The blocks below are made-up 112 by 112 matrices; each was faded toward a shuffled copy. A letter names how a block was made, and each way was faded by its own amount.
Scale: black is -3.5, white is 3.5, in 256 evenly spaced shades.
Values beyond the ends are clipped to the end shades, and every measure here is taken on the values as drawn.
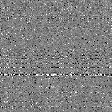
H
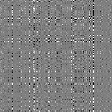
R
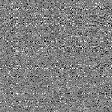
H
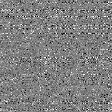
H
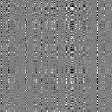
R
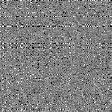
H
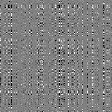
R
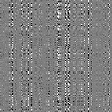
R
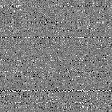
H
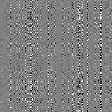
R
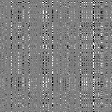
R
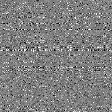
H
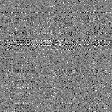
H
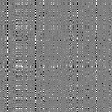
R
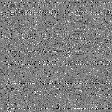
H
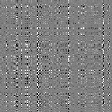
R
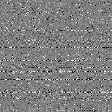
H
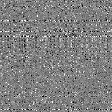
H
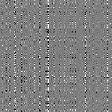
R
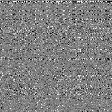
H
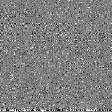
H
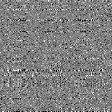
H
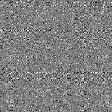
H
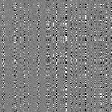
R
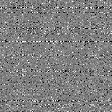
H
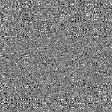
H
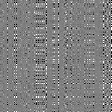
R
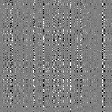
R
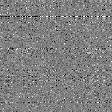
H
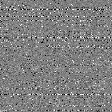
H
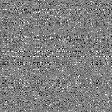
H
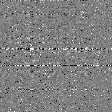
H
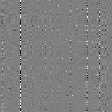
R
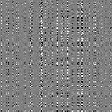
R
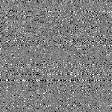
H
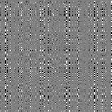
R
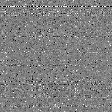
H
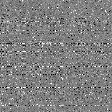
H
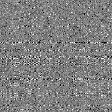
H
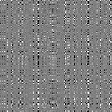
R
